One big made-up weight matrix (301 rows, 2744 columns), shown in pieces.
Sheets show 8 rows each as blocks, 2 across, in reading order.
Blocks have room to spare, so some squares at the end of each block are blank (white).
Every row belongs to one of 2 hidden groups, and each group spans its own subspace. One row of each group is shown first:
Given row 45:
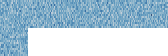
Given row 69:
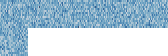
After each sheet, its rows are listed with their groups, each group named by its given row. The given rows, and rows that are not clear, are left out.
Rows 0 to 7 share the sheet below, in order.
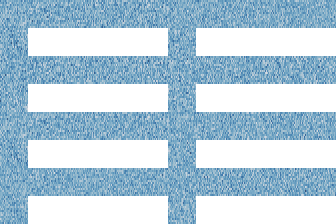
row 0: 45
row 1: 69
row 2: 45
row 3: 69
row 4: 45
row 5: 69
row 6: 45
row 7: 69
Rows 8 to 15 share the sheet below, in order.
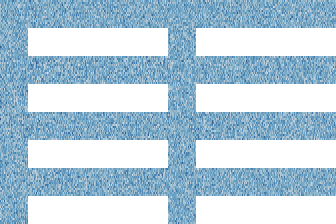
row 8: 69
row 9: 69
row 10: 45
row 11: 69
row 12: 69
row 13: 69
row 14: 45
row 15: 69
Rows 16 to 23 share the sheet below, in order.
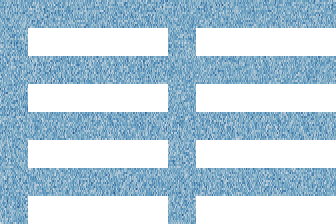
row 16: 45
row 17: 45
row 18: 45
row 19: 45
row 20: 69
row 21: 69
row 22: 69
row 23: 69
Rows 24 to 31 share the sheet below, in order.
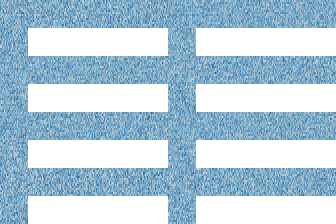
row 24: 69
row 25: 69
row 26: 45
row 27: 45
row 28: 45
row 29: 45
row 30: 45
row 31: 69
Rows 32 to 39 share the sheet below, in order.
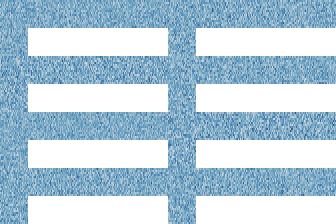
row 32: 69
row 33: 69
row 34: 69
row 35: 69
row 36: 45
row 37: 69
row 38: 45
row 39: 69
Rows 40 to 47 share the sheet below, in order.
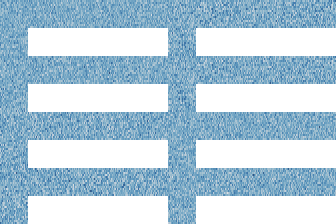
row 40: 45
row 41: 45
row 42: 45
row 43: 45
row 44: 45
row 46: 69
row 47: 69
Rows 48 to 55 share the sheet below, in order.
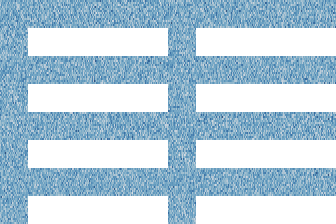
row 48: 69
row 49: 69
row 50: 45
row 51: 69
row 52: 69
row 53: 45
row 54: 69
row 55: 45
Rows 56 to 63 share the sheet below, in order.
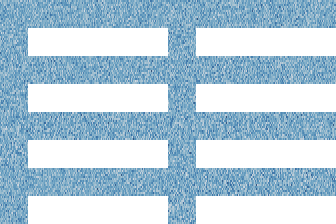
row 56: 45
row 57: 45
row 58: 45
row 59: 69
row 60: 69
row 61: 69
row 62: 69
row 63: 69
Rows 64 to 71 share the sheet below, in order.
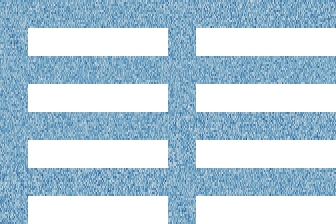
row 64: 45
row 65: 69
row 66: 69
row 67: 69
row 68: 45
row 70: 69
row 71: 45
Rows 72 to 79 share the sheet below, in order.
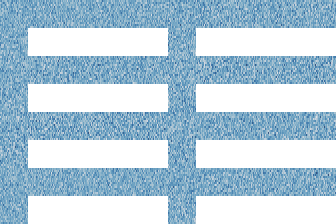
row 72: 45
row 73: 45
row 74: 69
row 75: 45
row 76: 69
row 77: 45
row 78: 69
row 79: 45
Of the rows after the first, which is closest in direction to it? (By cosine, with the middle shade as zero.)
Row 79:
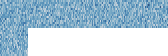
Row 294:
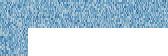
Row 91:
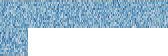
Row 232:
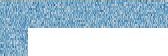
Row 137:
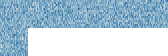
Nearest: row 232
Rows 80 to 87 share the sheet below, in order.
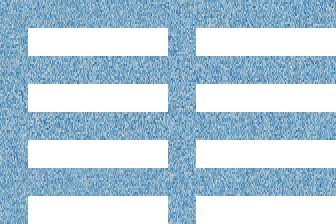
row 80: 45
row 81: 69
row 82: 69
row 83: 69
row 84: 45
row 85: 45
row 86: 45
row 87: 69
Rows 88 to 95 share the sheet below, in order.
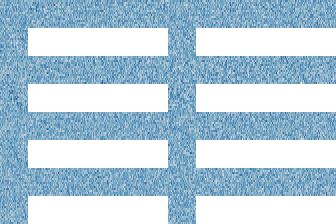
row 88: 45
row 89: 69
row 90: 45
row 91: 69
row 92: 45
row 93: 69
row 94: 69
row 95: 69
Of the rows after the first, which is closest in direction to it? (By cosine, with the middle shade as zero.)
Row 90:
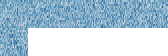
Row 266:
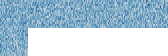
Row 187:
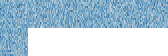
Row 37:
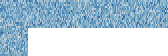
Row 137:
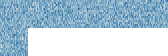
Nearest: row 137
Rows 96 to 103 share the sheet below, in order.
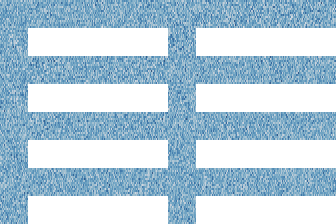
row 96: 45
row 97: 69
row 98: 45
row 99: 45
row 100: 45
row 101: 69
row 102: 45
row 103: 69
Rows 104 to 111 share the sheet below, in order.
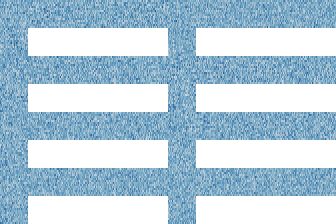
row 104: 45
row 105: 69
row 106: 69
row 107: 69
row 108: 69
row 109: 69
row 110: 69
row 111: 45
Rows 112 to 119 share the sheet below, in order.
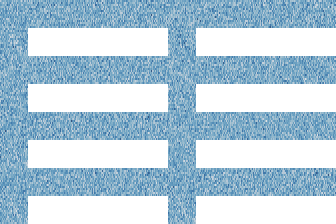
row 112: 45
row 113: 45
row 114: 45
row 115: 69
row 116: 45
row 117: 69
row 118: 45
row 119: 45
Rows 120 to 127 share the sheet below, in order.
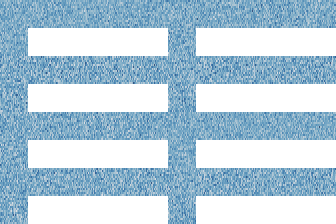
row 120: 45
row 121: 45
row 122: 69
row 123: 45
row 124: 45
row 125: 45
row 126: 45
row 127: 45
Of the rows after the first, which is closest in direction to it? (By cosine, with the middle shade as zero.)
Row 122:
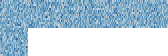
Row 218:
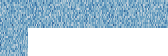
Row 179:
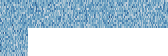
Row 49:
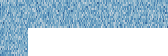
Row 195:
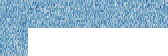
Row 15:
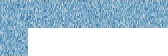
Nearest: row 15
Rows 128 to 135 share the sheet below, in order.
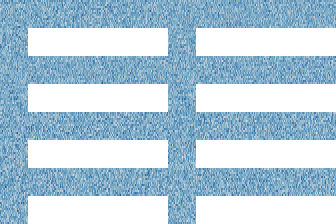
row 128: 69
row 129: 45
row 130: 45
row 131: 45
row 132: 69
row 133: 45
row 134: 45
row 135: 69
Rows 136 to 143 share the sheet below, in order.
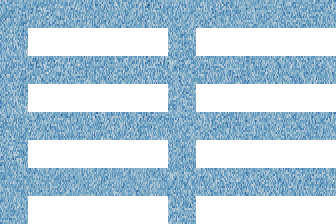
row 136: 45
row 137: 45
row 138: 45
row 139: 69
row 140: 45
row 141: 45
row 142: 69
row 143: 69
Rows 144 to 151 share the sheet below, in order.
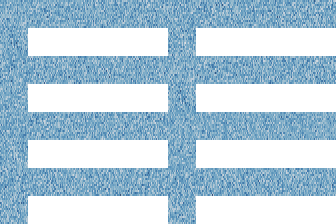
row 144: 45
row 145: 45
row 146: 69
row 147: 45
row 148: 45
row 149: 69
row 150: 45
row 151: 69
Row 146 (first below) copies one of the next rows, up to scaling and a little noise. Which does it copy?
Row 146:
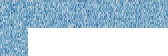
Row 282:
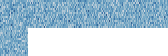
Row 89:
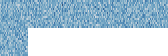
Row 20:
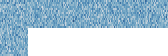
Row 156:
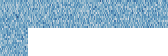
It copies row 282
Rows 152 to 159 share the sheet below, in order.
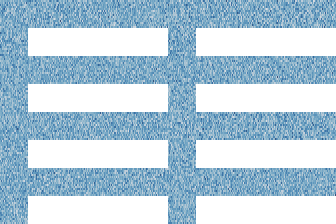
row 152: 69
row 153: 69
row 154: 69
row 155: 69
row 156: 69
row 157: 69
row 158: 45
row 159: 69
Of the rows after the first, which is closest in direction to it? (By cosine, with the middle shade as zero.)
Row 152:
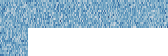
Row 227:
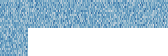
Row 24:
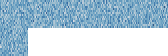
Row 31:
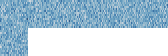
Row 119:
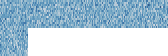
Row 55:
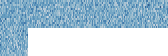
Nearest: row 227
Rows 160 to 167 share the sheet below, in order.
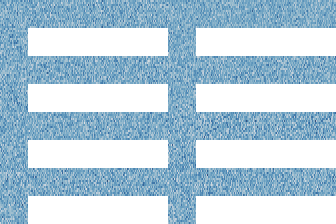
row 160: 45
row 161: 45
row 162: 45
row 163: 69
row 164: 45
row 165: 45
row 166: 69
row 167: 69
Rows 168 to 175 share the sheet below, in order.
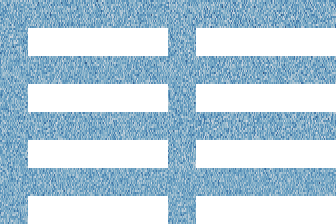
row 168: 45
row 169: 69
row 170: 69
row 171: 69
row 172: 69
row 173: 45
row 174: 45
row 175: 45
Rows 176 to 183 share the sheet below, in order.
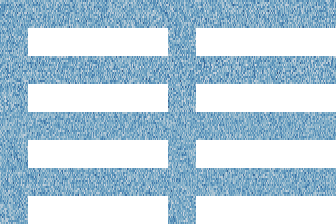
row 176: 69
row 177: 69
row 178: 69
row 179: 45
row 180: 45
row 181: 45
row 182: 69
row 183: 69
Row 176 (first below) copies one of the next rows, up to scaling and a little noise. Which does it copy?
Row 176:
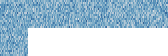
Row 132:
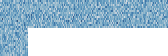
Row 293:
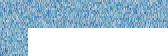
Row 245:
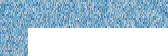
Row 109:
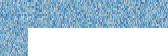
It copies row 245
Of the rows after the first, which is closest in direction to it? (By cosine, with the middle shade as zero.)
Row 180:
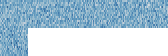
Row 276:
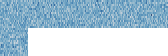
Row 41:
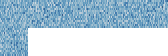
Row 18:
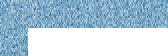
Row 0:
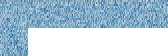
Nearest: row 0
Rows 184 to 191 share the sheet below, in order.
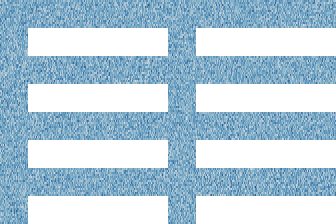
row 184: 45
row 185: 45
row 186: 45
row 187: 69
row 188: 45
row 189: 69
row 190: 45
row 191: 69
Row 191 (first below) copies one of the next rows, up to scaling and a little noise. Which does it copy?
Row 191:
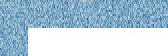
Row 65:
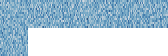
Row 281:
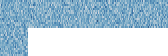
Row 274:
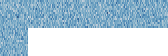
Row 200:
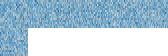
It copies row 65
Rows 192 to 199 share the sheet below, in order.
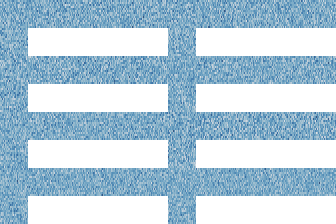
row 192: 69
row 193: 69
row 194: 69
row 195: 45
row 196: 45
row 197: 45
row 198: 45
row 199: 45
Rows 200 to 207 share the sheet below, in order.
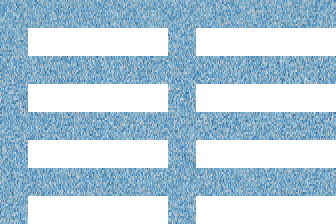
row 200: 69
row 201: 45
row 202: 45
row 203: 69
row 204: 69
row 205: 45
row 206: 45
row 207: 45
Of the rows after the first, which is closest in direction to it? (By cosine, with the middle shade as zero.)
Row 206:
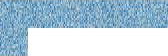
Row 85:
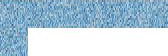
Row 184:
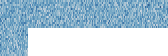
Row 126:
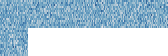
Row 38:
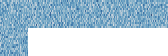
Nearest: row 85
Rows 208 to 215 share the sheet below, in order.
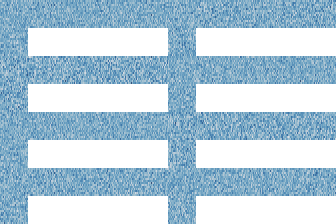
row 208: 45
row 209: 45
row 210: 69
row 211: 69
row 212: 45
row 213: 69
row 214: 45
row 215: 45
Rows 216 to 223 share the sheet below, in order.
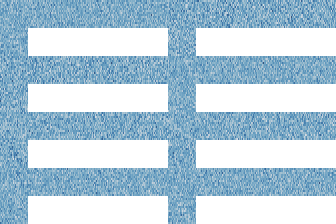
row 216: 45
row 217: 69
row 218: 45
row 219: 69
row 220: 45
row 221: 69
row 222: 69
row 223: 45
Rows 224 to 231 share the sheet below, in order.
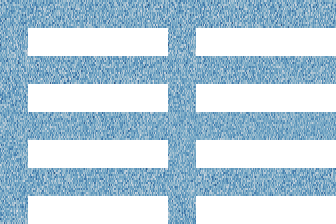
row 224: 45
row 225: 45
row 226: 69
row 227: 69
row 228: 45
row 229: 69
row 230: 45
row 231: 45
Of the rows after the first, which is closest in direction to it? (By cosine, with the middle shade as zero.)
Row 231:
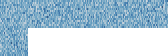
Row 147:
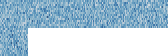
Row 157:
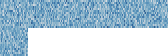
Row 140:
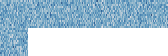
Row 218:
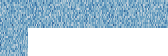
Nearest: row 147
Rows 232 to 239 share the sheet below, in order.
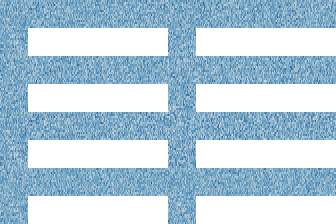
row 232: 45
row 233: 45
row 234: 45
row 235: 69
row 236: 45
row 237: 45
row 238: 45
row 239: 45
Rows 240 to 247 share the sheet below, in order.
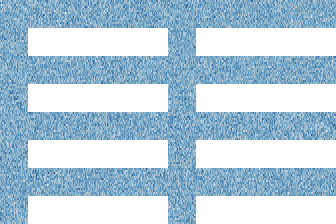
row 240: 69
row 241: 69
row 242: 45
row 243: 45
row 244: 69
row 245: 69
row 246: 45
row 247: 69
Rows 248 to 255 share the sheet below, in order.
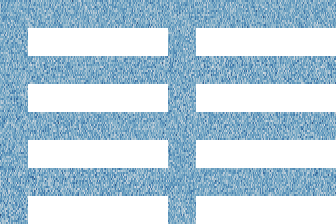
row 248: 69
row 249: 69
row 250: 45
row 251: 69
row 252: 69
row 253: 69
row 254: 69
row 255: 45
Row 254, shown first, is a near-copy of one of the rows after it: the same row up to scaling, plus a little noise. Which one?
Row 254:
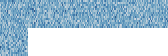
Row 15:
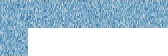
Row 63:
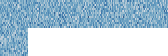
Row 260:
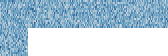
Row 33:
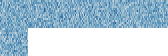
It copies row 260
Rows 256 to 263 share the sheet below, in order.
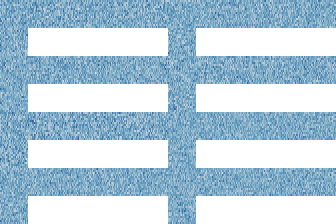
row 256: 45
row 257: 45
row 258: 69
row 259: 69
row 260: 69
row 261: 45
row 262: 45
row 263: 45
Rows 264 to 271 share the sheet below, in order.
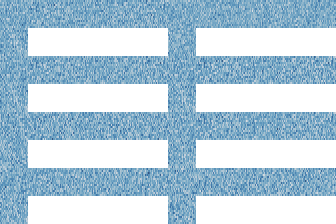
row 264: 45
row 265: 45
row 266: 45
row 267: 45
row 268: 69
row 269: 45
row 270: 45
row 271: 69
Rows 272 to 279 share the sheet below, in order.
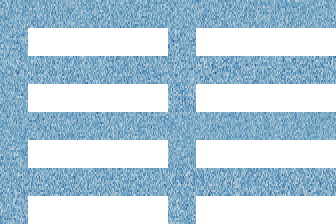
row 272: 45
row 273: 69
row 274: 69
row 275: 45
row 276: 45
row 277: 45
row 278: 69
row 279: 69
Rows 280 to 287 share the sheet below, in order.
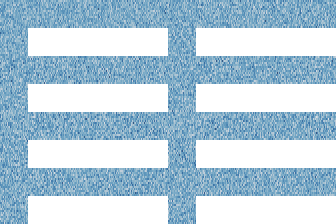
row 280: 69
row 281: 69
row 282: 69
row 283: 45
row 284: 69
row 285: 45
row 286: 45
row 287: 45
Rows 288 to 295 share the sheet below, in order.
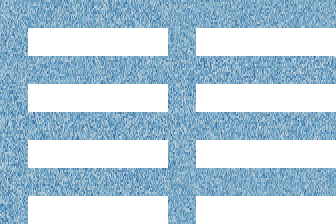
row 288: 69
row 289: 69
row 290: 45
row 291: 45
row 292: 69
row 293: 69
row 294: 69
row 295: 69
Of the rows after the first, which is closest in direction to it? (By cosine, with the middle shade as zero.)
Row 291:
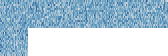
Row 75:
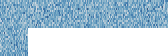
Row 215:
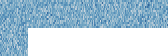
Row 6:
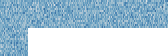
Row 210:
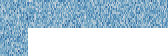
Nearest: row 215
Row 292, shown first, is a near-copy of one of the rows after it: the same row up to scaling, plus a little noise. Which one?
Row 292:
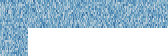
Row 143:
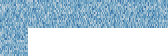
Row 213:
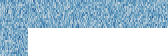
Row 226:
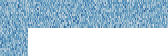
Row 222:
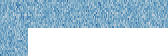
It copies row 213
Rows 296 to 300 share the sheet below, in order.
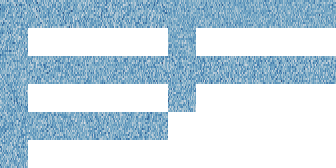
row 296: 69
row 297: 45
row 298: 45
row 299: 45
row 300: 45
